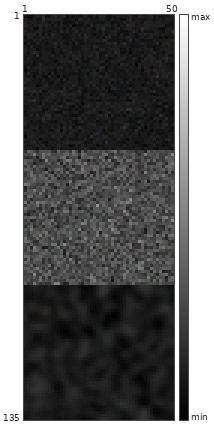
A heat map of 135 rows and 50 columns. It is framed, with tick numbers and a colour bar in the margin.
It is made of 3 by 1 panels. Panel 1,1: very low, fine-grained, faint in contrast. Panel 2,1: low, fine-grained. Panel 3,1: very low, blotchy, faint in contrast.
